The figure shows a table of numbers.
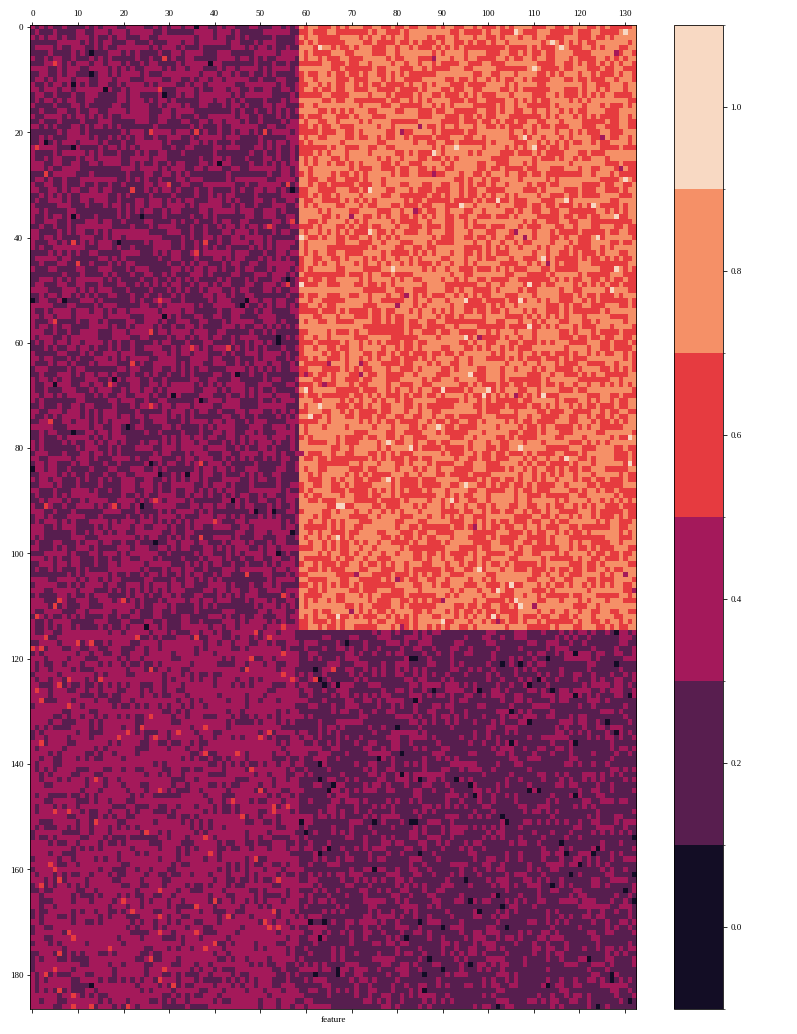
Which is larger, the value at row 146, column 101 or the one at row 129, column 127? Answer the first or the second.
the first
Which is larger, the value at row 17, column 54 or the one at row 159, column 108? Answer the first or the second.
the first
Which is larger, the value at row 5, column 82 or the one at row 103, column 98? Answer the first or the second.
the second
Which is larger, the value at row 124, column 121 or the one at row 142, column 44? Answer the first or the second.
the second
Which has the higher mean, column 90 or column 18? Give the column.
90
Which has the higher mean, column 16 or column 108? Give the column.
108
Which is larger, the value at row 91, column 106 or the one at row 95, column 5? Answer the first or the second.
the first
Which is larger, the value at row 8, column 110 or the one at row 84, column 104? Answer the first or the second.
the first
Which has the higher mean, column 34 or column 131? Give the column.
131
